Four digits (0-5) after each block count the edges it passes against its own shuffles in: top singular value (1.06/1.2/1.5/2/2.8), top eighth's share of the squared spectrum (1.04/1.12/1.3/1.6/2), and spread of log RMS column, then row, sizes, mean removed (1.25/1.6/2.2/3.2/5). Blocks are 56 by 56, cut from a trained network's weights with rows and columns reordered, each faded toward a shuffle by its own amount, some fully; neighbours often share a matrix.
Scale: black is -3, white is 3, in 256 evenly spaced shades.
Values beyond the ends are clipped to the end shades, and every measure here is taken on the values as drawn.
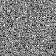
3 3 0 2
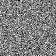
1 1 0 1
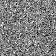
0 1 0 0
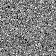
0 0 0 0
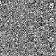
3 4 2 1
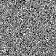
2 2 1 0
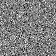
0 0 0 0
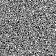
0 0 0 0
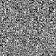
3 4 2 2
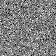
0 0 0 0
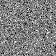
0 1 0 0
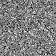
0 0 0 0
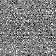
2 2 2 0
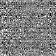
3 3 3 0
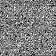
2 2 1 0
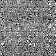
2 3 3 0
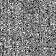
1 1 0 1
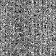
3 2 0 2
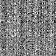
3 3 0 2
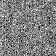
1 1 0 0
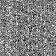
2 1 0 0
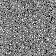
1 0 0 0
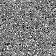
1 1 0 0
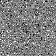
1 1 1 0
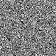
1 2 0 1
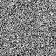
2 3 0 0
